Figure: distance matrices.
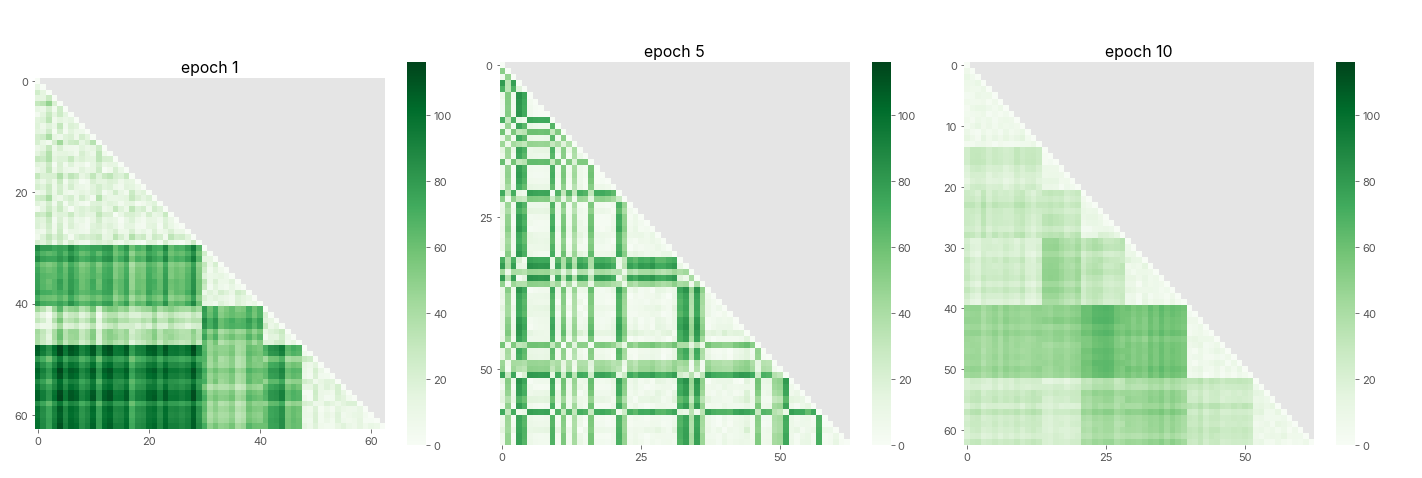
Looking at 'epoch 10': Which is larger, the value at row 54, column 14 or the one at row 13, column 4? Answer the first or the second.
the first
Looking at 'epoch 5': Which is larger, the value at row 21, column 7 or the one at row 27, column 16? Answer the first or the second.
the first
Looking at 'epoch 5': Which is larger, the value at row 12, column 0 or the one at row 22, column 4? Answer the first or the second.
the second
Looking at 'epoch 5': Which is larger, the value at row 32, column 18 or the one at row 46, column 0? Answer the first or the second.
the first
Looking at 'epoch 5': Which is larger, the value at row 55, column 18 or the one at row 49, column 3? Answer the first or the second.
the second
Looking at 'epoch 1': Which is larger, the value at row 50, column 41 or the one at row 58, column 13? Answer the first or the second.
the second
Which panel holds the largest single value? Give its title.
epoch 1
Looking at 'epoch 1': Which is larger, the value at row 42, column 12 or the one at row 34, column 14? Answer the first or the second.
the second
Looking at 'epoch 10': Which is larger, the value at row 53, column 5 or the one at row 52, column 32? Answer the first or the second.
the second
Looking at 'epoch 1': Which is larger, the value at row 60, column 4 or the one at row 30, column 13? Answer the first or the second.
the first
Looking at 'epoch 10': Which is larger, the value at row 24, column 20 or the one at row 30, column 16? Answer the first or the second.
the second
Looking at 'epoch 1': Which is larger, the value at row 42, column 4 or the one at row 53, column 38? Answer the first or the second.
the second
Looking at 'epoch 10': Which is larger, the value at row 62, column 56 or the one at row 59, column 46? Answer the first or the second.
the second
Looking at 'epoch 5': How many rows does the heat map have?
63
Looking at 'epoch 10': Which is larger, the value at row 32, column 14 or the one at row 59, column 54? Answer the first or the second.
the first
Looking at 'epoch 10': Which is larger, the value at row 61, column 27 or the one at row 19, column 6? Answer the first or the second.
the first
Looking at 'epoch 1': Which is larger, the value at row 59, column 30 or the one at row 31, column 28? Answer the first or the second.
the second
